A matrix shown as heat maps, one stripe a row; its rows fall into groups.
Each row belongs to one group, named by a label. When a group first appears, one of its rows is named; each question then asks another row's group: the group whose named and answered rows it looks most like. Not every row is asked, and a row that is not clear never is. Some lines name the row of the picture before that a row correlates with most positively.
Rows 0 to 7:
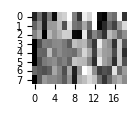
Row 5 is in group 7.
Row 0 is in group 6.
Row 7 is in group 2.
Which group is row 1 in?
6
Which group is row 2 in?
6
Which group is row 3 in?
7
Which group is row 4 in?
7
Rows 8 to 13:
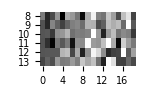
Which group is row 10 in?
7
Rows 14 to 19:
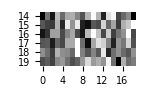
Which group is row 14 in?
7
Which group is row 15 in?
6
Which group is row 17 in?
6
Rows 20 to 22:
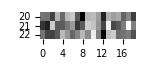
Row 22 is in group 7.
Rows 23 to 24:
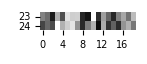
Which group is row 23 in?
6
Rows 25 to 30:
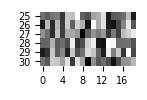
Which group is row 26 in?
6
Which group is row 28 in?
7
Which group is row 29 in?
7
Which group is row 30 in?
6
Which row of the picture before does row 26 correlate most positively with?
23
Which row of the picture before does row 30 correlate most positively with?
23
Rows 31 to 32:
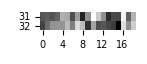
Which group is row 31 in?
2
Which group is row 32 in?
6
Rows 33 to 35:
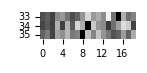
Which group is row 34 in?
6
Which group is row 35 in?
2
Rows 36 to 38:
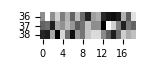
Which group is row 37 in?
7
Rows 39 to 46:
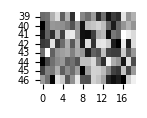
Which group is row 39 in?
6
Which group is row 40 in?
2
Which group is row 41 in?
6
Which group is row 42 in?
2
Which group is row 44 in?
7
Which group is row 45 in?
2
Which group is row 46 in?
6
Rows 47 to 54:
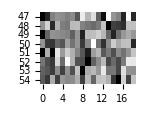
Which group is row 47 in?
7
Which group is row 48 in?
6
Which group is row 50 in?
7
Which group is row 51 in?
6
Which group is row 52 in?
6
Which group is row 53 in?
2
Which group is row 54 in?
2
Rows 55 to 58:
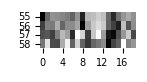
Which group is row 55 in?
2
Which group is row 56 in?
2
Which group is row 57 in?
6
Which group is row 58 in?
6
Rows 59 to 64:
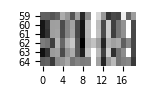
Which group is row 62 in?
7
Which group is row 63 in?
7
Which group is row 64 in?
7
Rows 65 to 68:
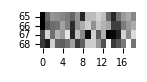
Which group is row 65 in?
2
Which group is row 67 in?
6
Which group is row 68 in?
7
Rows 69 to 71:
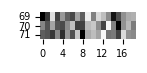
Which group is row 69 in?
2
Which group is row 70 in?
7
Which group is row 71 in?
2
